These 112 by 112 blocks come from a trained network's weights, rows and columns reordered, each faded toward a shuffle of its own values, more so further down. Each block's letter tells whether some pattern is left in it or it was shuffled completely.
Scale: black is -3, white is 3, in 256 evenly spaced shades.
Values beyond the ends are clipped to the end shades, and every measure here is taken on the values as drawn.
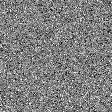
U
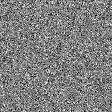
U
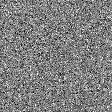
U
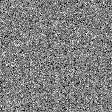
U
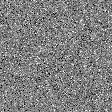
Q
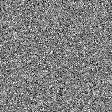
U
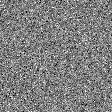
Q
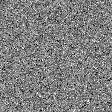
Q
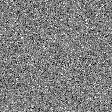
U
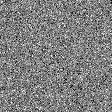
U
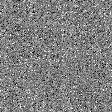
U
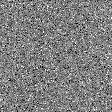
Q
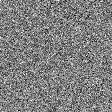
U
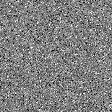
U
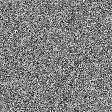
U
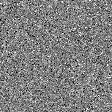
Q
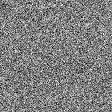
U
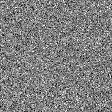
U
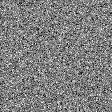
Q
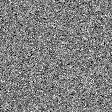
Q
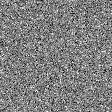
Q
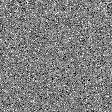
U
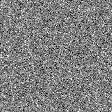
U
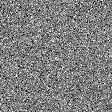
Q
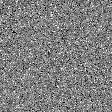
Q
